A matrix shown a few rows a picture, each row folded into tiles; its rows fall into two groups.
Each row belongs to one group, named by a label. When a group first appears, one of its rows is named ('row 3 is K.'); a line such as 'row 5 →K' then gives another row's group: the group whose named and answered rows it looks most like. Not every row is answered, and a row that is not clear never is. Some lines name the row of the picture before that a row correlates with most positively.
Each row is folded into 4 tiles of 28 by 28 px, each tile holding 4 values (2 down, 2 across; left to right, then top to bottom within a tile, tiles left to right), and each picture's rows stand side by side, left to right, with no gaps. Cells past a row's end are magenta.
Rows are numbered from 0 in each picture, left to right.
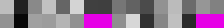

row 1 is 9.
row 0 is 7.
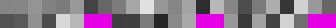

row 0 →7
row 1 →7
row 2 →7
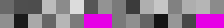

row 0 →7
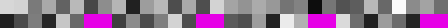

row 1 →7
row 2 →7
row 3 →9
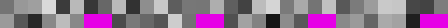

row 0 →7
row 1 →7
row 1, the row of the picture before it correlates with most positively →1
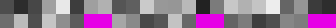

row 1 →7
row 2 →7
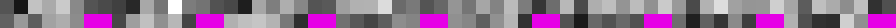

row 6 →7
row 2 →9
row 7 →7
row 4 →9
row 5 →7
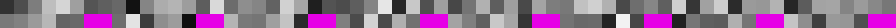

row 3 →7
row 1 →9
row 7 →9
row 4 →9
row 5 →7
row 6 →7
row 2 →9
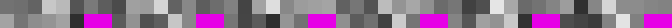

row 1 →7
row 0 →9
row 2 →7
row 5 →7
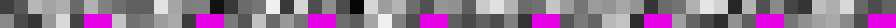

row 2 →7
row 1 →9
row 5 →9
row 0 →9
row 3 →9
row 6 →7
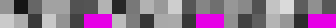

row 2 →9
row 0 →9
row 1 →9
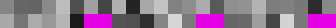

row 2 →7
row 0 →9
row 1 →7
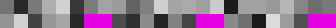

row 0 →9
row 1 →7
